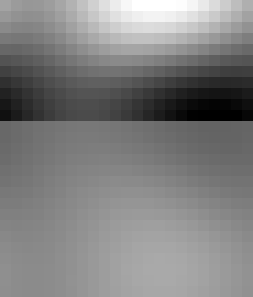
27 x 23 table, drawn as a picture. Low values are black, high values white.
The ninth with the lowest average is the middle right. No overall slope runs across the table. A horizontal seam about 40% of the way down splits the table, and the bottom part is calmer. There are no lone odd cells.
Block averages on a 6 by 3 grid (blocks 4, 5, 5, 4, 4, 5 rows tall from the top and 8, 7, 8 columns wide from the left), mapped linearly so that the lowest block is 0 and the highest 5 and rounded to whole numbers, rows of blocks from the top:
354 / 120 / 110 / 222 / 233 / 333
